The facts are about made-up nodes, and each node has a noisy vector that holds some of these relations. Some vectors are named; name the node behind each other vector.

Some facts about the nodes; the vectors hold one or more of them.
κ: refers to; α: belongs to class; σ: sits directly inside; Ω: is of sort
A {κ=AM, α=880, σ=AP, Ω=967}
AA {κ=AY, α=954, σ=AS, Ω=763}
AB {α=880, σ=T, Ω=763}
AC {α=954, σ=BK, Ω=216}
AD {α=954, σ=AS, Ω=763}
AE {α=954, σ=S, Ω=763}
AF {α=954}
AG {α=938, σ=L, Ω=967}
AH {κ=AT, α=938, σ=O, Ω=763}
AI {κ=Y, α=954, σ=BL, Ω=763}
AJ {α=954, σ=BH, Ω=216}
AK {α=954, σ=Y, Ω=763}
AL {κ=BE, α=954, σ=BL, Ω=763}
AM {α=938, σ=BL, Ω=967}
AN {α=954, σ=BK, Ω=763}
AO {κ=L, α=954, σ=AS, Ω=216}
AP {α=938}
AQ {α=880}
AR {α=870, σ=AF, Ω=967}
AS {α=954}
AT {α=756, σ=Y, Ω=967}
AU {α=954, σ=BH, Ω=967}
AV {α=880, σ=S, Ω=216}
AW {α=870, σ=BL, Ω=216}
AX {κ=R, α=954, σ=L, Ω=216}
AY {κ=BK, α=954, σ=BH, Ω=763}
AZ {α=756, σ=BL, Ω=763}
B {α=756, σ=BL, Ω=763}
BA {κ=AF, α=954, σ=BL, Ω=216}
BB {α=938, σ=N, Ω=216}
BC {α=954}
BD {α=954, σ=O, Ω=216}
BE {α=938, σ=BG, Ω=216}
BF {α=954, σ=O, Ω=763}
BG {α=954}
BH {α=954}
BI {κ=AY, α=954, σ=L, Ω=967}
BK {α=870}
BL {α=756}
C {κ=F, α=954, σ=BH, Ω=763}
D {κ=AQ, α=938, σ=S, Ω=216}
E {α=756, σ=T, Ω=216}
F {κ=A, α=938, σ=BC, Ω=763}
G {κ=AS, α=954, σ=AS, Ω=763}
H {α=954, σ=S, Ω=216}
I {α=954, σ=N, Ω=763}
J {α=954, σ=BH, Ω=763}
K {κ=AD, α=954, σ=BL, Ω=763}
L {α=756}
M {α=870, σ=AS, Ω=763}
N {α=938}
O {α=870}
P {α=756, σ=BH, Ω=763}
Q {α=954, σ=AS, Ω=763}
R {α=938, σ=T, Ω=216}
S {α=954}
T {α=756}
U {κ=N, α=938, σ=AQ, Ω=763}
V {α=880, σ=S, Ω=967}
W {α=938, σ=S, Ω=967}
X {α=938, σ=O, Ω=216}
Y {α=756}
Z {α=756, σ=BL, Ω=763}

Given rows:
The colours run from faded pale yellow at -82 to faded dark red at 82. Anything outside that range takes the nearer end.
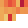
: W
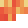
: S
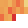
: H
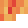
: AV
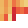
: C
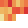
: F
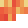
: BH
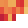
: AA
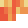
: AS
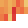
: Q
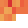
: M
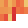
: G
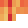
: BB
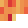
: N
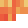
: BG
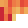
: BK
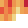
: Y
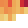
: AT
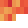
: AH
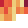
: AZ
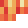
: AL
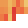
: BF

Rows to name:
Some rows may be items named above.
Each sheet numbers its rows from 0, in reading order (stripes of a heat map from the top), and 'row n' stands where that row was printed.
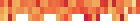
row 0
BE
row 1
M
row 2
AH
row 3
AA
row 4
AW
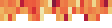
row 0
AR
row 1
BL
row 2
AW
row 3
BI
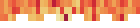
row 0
AB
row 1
E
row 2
AM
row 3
D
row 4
AP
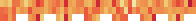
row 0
AF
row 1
N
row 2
R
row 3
AQ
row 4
BA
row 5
AX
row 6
W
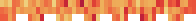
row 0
AF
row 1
AO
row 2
P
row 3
N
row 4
AD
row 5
AY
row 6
U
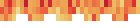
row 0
T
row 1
V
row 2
A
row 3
AR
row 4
AU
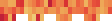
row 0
AA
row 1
AG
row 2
M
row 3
O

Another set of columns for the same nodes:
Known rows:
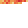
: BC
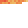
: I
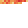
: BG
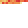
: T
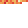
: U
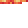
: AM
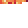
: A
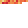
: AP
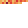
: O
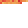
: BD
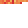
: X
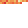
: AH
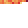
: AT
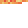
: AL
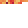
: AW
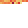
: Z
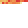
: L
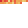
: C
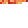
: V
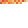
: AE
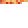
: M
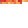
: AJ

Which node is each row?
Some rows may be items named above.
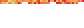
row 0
G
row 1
AR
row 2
W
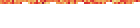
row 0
R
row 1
AQ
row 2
E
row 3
W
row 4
BL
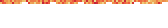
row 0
P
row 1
BI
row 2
AF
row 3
AV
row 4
D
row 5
G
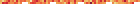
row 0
AP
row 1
N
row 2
E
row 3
BK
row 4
BA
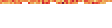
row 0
AX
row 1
BI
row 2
BK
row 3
AB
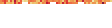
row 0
AY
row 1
AO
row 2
AR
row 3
AA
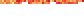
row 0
AS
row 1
AU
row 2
AG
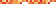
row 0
F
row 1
D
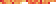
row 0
P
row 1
R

